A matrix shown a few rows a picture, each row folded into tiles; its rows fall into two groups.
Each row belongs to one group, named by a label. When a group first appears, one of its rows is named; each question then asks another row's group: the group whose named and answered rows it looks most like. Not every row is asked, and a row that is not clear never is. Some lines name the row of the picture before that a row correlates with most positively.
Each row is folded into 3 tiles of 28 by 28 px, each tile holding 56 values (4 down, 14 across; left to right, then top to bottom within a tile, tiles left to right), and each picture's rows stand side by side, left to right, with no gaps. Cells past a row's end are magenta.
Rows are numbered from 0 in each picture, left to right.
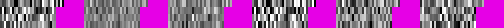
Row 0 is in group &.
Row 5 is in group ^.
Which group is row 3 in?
&
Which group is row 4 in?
&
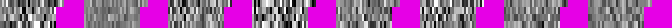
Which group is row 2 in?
&
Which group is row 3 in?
^
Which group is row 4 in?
^
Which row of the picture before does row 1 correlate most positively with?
2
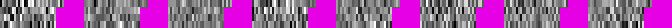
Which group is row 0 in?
^
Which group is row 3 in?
^
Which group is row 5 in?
&
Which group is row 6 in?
&
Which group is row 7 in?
^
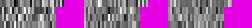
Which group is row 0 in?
&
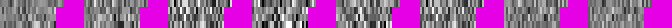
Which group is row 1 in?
^
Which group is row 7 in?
&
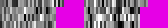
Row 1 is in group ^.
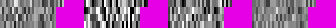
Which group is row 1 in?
^
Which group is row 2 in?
&
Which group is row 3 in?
&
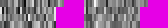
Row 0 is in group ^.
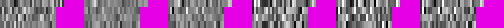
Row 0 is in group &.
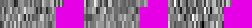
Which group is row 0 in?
&
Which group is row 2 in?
&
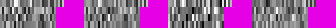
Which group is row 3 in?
&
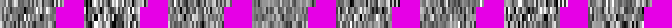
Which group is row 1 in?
^
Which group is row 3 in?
^
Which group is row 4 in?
&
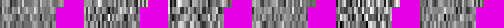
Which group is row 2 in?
^
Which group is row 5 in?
&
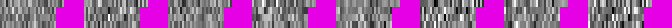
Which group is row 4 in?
^
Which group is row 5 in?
&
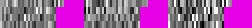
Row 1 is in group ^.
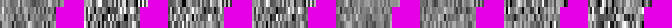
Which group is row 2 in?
&
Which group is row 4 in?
^
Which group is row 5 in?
&
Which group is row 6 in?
^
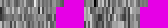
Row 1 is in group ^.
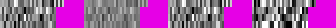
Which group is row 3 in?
^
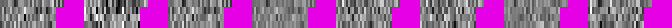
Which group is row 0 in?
&
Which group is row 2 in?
&
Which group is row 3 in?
&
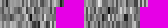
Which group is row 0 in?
^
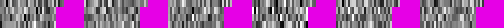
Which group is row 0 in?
&
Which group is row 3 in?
^
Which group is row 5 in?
&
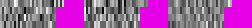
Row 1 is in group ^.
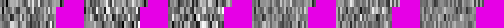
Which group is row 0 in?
^
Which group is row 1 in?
^
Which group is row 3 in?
^
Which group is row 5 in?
&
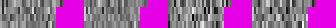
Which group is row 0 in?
^
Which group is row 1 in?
^
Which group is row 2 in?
&
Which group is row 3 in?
^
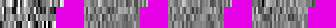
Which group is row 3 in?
^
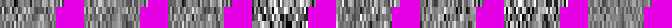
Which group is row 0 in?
&
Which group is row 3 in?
^
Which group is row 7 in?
&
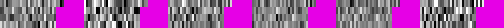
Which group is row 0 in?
^
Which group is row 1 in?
^
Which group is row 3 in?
&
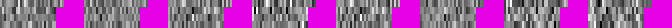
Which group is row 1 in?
&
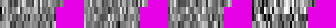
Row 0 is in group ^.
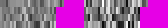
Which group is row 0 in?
^
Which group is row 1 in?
^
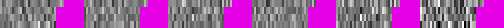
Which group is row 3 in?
&
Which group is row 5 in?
^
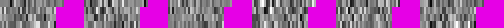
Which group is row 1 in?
^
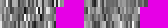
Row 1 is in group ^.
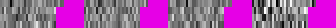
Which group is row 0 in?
^
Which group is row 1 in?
&
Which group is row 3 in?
^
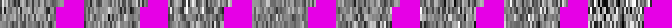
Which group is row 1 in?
&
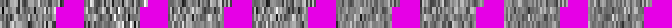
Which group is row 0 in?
^
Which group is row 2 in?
&
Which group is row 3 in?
&
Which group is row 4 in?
&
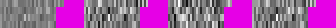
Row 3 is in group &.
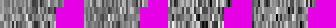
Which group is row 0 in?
^
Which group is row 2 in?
^
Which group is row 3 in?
&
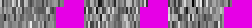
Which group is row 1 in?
&
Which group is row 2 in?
^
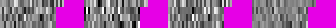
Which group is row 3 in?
^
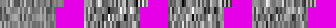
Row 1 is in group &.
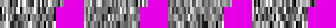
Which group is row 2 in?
^
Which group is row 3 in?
^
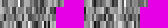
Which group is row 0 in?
^
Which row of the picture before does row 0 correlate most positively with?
3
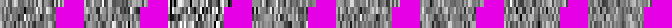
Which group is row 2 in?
^
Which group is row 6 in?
&
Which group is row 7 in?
&
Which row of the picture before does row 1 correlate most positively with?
0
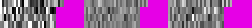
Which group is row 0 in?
^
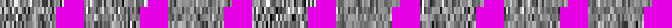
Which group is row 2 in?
^
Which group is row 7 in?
^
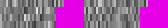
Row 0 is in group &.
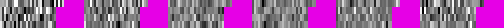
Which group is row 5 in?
^
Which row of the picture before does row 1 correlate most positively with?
0
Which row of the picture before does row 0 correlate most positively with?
0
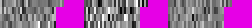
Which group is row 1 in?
&
